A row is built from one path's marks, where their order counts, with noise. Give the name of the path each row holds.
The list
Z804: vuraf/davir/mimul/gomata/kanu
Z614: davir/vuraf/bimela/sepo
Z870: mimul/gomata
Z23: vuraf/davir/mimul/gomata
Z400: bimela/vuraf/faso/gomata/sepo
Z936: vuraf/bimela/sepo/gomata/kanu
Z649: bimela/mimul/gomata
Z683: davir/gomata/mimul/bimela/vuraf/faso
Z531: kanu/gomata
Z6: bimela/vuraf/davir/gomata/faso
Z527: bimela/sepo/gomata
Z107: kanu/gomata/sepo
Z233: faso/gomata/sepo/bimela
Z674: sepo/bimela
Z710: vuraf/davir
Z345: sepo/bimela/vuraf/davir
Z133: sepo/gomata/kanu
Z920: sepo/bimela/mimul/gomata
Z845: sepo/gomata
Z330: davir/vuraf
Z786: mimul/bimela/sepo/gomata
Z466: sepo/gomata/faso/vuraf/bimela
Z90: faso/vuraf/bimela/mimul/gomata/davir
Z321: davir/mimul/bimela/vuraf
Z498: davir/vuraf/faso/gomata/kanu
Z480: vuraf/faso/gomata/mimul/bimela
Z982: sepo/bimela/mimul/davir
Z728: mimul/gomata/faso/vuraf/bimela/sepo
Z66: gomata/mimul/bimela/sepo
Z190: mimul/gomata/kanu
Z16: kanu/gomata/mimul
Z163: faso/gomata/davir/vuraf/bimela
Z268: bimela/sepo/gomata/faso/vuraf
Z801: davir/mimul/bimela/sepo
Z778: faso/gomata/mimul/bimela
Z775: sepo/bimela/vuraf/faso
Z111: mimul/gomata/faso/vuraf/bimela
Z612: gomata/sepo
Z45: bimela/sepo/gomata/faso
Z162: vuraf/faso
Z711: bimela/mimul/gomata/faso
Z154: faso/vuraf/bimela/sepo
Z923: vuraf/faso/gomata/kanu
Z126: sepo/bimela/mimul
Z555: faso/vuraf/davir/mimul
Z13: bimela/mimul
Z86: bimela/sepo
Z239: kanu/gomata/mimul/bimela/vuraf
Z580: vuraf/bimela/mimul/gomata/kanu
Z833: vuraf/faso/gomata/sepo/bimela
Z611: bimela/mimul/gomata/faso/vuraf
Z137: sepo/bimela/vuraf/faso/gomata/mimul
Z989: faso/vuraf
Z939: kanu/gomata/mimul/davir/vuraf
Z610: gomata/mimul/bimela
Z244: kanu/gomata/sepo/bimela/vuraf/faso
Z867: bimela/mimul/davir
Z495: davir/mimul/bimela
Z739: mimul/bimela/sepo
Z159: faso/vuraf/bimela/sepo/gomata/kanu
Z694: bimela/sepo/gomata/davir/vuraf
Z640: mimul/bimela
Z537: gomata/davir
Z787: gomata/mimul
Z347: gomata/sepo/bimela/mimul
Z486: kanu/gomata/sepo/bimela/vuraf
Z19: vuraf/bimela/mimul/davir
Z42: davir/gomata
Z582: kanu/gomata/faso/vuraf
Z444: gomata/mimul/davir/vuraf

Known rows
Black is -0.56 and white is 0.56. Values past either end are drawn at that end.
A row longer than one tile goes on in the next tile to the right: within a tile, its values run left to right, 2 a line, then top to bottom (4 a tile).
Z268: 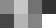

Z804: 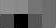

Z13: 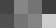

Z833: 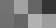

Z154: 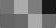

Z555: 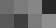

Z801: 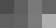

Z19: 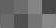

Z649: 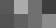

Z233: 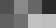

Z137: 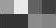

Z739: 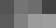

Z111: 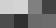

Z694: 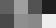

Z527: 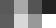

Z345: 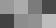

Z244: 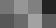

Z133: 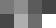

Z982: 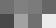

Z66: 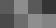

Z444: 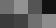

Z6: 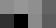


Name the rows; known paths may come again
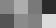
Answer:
Z159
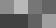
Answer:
Z711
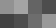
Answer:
Z190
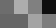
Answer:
Z154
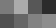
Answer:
Z870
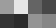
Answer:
Z137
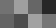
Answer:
Z614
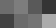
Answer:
Z610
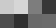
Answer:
Z111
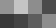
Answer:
Z611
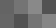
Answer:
Z19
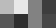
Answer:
Z728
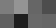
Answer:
Z23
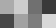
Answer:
Z775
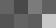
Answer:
Z495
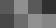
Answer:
Z66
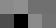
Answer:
Z923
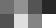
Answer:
Z845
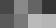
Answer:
Z233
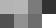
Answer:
Z466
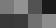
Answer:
Z444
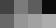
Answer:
Z612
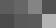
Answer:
Z321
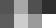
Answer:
Z527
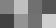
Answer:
Z920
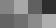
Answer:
Z162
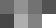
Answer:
Z126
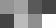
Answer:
Z674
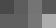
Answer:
Z801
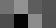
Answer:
Z480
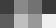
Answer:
Z347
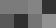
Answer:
Z555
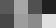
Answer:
Z694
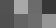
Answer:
Z649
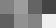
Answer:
Z936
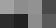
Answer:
Z582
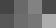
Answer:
Z867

